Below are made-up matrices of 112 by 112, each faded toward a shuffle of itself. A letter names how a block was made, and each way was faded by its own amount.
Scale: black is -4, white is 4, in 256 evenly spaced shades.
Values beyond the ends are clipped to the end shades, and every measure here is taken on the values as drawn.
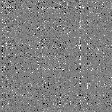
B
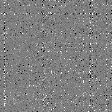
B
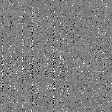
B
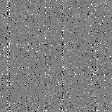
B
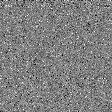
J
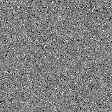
J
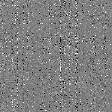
B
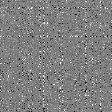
B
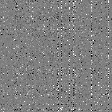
B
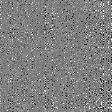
B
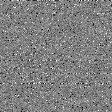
J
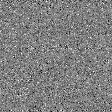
J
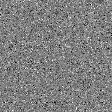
J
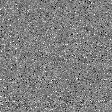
J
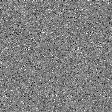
J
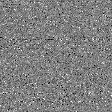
J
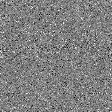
J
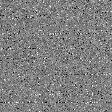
J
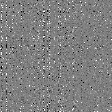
B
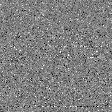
J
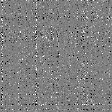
B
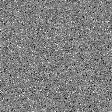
J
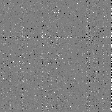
B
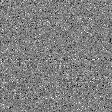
J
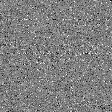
J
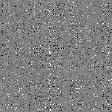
B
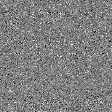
J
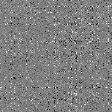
B
